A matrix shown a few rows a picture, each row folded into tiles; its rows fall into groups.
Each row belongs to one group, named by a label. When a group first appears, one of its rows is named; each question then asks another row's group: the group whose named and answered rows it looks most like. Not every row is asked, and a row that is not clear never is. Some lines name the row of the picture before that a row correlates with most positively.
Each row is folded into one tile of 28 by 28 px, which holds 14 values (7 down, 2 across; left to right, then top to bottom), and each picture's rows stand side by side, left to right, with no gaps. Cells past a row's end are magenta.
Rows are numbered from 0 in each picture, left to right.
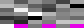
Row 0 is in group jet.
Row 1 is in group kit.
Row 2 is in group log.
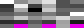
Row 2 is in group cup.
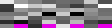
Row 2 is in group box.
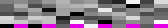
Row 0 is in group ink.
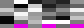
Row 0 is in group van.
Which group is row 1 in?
log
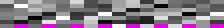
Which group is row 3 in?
cup
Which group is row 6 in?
box
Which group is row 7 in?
cup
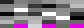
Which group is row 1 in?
cup
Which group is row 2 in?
ink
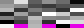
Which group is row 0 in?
van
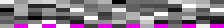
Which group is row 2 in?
jet
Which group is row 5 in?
cup
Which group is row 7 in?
jet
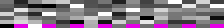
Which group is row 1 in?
cup
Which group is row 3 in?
cup
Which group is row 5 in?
kit
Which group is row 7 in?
ink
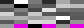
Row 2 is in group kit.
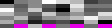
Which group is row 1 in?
van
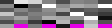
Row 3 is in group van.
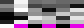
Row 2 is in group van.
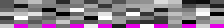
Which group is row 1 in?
kit
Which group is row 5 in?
van
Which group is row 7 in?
box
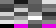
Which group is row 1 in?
ink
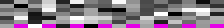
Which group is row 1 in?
jet
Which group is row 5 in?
cup
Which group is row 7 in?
box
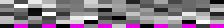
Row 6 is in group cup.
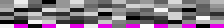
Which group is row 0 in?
van
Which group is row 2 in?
van
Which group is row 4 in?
ink
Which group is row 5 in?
jet
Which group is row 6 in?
kit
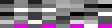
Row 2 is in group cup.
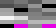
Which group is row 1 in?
log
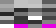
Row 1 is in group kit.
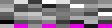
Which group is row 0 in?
van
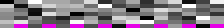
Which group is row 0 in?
log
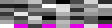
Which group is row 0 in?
cup
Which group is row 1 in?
ink
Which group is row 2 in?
log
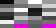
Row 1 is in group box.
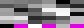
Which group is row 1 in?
jet
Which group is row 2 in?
box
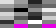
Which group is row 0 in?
kit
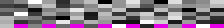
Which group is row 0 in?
cup
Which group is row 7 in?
van
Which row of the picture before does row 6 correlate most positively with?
0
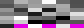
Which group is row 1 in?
van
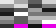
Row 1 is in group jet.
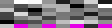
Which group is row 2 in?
log
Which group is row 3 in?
ink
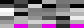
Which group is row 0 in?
box
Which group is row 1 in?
log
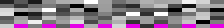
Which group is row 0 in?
box
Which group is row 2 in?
log
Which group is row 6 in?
log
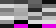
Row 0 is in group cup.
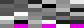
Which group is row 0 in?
cup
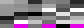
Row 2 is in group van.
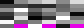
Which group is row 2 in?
ink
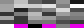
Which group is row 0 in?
van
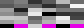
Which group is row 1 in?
box
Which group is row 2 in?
ink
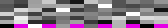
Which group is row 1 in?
van
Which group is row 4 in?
cup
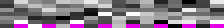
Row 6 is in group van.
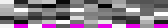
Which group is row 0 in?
jet
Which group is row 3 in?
log
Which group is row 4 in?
jet
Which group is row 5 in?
cup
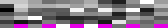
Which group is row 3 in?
jet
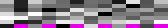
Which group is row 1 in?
kit
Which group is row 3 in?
box
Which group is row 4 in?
log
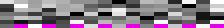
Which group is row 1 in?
van
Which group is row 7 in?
jet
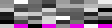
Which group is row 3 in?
van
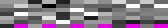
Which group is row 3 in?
kit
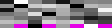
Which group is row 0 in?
log
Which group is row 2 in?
log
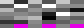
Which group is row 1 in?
ink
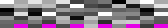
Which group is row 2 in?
ink
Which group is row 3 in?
cup
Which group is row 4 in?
log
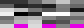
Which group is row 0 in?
box
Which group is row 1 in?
cup
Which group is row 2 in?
kit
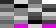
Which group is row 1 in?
van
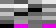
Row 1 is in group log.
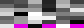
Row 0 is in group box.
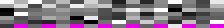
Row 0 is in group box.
